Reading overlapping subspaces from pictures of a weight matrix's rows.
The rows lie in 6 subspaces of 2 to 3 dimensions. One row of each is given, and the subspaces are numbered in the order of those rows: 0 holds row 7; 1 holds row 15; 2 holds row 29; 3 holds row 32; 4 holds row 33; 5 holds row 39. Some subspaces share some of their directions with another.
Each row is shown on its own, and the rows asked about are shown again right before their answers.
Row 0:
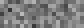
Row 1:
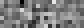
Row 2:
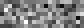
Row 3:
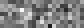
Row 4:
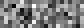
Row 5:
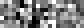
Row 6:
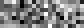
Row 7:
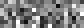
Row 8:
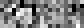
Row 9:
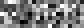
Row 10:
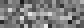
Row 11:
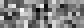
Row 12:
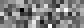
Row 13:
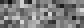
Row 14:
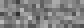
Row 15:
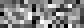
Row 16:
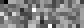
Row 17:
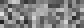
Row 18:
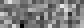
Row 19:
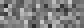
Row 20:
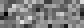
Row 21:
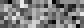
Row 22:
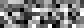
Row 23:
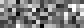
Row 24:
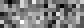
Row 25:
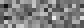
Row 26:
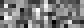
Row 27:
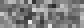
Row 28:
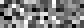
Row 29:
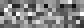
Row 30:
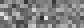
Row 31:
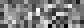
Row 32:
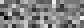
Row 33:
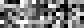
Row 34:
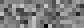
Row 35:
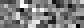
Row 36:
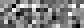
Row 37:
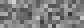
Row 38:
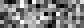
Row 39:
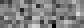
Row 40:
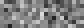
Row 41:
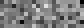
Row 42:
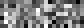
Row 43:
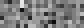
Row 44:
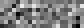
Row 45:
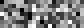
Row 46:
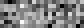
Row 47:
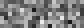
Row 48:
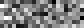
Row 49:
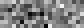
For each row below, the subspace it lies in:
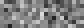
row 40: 5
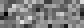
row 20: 2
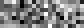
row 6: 5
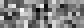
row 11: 1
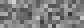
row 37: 3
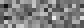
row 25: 3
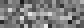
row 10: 4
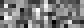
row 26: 1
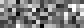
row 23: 0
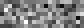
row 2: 2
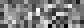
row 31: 1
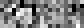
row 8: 0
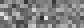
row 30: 3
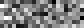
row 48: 3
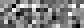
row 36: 0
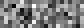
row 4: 0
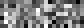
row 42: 1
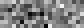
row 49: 4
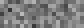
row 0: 4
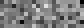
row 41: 5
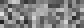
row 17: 4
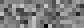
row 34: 2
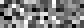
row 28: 3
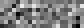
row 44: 0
